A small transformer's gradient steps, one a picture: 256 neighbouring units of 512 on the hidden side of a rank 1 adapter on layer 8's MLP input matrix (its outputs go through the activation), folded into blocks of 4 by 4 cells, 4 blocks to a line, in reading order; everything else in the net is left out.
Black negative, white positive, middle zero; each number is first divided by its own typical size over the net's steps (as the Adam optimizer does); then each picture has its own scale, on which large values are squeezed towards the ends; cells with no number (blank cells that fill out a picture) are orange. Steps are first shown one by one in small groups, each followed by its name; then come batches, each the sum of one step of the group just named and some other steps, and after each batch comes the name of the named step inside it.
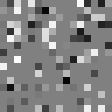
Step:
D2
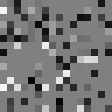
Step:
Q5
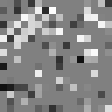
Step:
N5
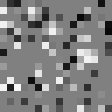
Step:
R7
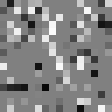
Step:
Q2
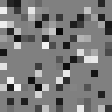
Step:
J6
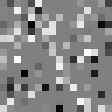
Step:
Q2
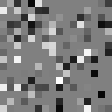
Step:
Q5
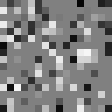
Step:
R7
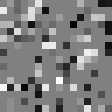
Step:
R7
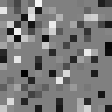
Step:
Q5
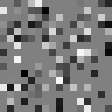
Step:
Q5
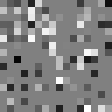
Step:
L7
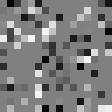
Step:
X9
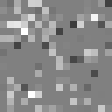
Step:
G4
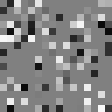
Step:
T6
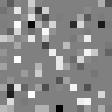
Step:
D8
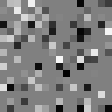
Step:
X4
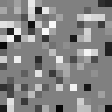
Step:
D8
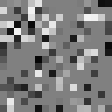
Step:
X9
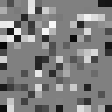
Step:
X9
